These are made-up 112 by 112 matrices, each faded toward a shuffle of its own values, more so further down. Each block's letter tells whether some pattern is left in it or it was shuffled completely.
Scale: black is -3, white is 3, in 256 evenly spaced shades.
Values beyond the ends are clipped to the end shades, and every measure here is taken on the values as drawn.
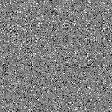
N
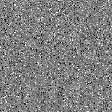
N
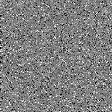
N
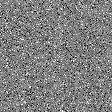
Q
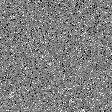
Q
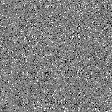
N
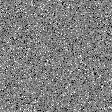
Q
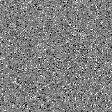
N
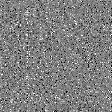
N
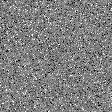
Q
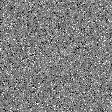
Q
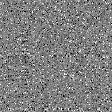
N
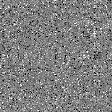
N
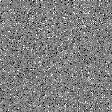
N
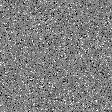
Q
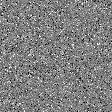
Q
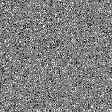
N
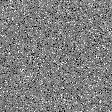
Q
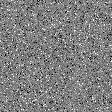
Q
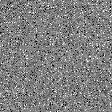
N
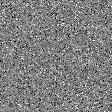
Q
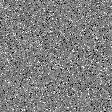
Q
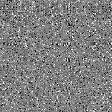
N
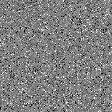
N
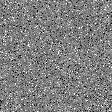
Q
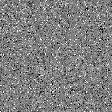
N
